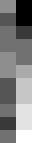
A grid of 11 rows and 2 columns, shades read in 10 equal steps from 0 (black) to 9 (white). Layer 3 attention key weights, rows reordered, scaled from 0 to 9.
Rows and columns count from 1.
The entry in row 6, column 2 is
6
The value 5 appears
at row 1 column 1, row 5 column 1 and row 6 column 1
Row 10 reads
2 8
